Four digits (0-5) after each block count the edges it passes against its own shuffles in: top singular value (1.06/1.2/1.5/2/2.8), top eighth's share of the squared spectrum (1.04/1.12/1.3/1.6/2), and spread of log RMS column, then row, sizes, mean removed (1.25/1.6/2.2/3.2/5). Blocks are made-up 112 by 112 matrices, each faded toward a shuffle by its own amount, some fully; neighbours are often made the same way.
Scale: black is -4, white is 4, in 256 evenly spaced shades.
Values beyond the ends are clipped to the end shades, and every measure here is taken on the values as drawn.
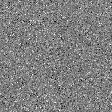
3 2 0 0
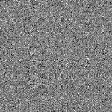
4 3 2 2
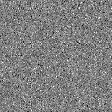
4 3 1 1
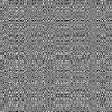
5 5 4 4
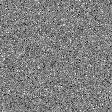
0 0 0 0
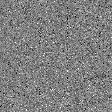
1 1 2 0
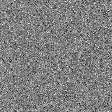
0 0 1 0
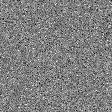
0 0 0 0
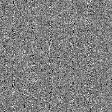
1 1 3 0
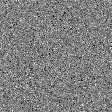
0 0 0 0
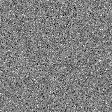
0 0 0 0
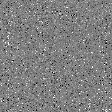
1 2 2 1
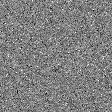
0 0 0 0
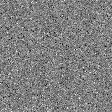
0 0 0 0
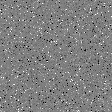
0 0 0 0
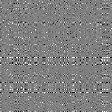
5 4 3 3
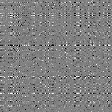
5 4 3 3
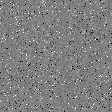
2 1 0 0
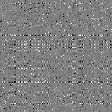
5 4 2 3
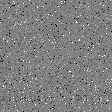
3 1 0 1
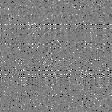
5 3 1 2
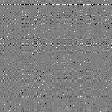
5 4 2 3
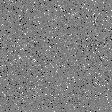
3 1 0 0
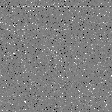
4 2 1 1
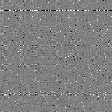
5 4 1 2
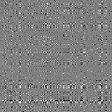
5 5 3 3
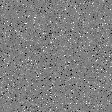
2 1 0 0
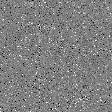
3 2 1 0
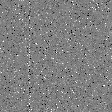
3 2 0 0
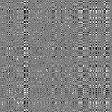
5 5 4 4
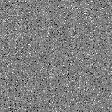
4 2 1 0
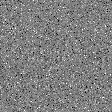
3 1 0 0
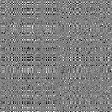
5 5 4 4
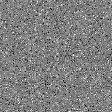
4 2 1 1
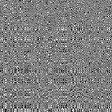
5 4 3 3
